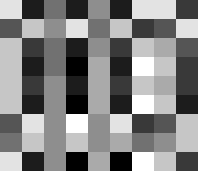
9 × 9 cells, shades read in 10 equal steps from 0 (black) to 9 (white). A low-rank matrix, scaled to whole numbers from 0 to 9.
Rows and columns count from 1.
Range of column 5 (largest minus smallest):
2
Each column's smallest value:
3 1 4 0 4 0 2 3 1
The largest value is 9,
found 4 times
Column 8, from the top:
8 3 6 7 6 7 3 5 7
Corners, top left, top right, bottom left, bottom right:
8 2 8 2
